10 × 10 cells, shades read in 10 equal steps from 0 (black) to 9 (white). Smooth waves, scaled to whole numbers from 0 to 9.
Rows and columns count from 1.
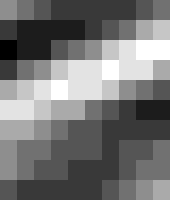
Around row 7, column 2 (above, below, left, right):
8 4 6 5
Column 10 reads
4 7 9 6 3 1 2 4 4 6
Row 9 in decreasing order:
5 4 4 4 3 3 3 2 2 2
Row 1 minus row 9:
0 0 0 -1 0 0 0 -1 -1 0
